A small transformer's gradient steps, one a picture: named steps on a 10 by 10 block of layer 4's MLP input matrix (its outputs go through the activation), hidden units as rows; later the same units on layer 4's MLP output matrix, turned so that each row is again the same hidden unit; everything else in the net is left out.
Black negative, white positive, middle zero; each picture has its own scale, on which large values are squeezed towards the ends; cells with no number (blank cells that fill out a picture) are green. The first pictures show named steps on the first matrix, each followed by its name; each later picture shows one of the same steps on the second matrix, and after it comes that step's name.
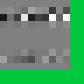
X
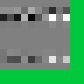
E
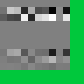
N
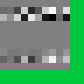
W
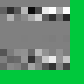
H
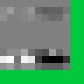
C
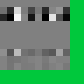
N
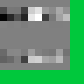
E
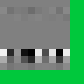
C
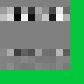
N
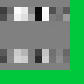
W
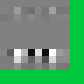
C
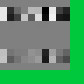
W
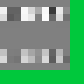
W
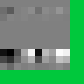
C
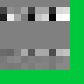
N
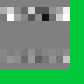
X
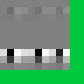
C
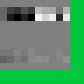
X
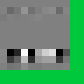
C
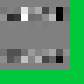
E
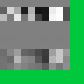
H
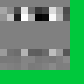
N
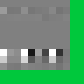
C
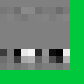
C
